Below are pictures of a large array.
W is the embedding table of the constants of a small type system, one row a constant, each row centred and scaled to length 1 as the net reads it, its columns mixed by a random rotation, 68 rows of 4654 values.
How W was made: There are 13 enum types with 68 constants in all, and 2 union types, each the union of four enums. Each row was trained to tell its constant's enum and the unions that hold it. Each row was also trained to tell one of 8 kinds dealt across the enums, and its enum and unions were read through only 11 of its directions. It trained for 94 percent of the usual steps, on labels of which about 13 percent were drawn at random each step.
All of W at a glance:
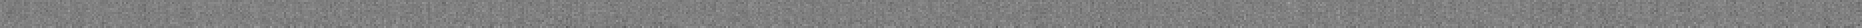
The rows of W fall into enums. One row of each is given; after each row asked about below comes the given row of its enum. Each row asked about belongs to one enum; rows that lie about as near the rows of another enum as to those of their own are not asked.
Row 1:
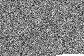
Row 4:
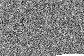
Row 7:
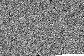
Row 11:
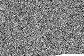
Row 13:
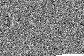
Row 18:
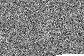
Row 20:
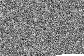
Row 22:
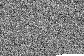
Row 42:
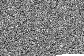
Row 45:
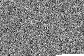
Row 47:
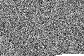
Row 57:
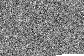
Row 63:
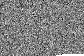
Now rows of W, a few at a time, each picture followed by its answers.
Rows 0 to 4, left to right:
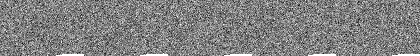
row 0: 57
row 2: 13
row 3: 11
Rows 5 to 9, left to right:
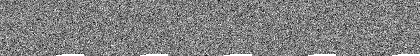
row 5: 18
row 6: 57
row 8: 57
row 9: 18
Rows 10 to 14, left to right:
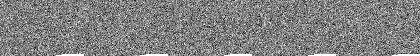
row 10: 47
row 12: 4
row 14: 42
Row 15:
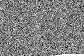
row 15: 11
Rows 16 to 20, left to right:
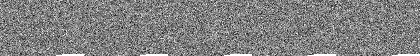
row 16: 20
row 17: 42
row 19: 7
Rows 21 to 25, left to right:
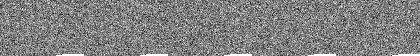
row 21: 22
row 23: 1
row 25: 13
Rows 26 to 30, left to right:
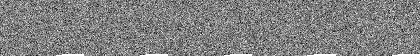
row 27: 4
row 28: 18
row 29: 7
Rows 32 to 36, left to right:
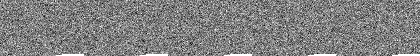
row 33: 7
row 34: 1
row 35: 20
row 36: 20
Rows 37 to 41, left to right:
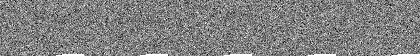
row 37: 57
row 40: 20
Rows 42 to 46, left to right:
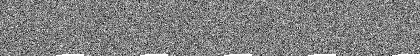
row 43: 1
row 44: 1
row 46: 18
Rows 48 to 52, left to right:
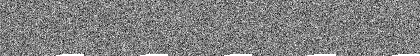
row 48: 1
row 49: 4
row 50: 18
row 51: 7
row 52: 47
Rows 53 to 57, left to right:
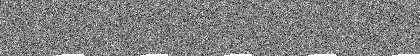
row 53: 11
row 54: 57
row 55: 1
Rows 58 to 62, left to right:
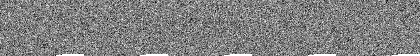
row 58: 18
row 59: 4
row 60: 4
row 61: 42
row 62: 7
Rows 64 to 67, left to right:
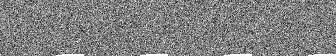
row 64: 42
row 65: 42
